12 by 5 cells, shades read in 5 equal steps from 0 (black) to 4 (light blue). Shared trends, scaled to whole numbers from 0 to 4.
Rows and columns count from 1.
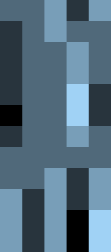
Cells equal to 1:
13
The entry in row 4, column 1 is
1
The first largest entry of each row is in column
3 3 4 4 4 4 4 1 3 1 5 5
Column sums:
20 21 30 24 29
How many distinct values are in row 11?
4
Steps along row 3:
up same up down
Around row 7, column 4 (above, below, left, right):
4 2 2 2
